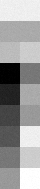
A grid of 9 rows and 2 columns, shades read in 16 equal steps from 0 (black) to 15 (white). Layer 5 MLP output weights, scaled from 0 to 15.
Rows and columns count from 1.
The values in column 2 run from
7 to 15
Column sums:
62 103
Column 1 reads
14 10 11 0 2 4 5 7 9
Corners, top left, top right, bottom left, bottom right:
14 14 9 15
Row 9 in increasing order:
9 15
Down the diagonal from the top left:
14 10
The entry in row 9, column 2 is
15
